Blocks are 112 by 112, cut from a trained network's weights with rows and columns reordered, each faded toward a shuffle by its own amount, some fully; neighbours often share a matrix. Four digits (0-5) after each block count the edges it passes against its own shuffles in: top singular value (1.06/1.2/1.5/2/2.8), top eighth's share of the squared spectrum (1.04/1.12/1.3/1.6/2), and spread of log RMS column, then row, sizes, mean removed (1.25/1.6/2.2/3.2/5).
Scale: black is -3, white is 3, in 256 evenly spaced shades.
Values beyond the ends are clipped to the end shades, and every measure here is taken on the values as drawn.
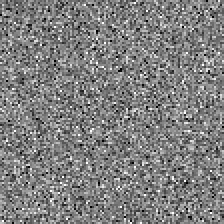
0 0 0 0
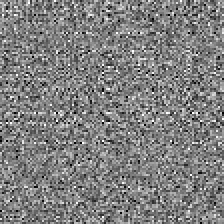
4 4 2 3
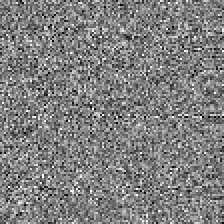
4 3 1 2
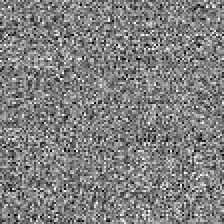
4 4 1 3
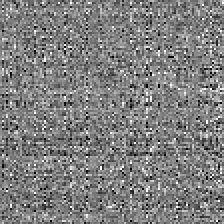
3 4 4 2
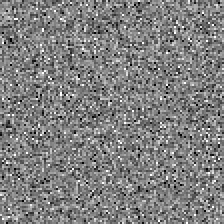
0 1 1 0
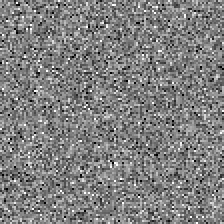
0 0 0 0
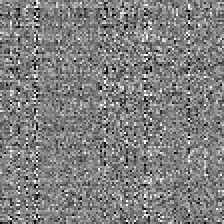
3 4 4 2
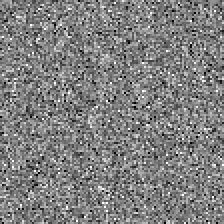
0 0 0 0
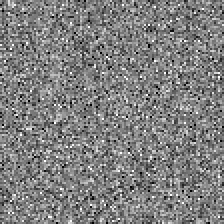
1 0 0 0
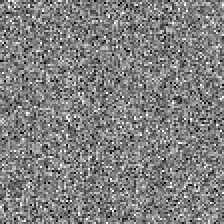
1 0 0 0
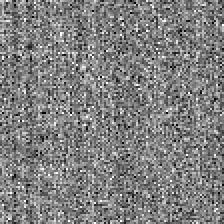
3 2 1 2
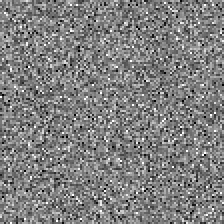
0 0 0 0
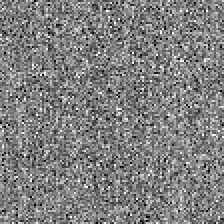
2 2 0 1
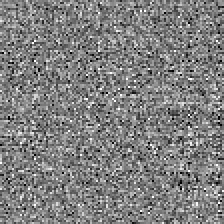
2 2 2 1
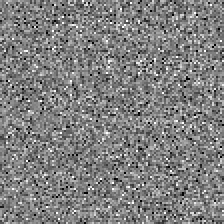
0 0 0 0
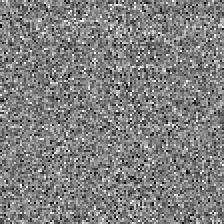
1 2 1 0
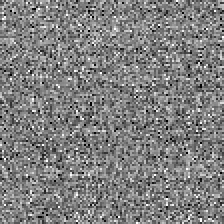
2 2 2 1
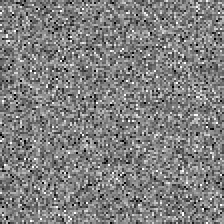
1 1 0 0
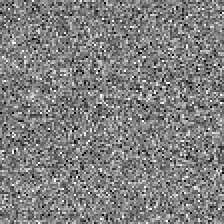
1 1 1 0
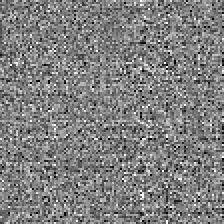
3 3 3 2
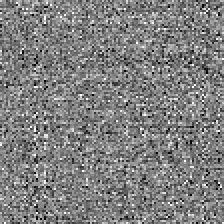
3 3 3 1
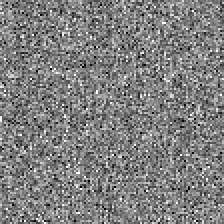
1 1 0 0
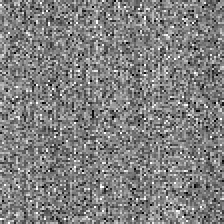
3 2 0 2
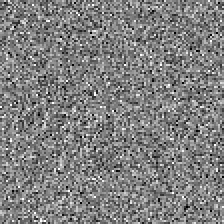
1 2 0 0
